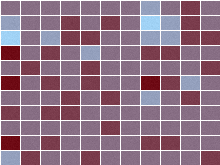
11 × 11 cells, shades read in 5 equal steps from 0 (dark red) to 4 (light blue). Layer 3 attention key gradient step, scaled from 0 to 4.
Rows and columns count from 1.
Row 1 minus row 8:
1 0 1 1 0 0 0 1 0 -1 0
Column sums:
19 20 19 18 19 19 22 23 21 19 19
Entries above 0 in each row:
11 11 11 10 11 9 11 11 11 10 11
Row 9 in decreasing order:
2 2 2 2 2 2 2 2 2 2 1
